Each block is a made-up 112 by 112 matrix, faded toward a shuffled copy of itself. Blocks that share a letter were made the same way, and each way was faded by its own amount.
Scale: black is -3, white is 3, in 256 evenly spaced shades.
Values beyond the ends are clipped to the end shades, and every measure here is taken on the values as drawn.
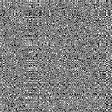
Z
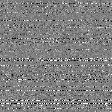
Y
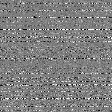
Y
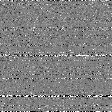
Y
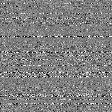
Y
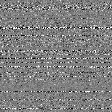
Y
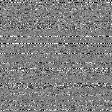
Y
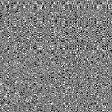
Z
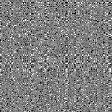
Z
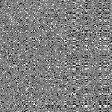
Z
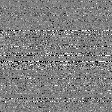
Y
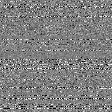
Y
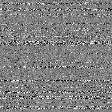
Y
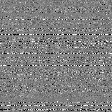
Y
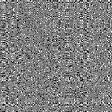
Z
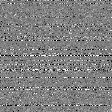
Y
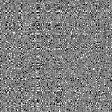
Z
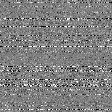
Y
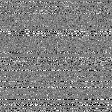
Y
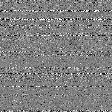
Y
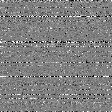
Y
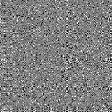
Z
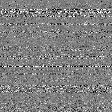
Y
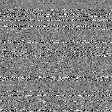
Y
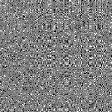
Z
